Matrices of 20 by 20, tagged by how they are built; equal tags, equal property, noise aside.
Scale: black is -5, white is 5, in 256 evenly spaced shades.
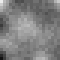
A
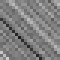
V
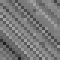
V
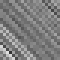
V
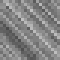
V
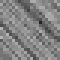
V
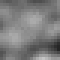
A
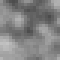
A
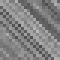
V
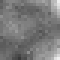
A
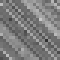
V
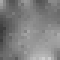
A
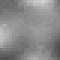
A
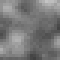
A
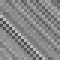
V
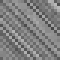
V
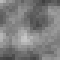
A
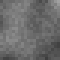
A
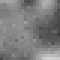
A
